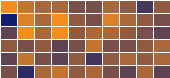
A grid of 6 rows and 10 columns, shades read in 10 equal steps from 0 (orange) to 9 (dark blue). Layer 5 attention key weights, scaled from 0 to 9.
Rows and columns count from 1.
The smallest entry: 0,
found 4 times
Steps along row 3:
down up down up down same up up up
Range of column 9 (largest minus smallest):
4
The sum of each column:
30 18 21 17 26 25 21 25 27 27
